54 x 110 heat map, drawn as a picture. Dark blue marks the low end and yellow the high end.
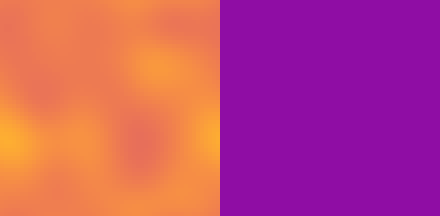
The table splits into one row of 2 panels. Panel 1,1: high, smooth, faint in contrast. Panel 1,2: low, flat.
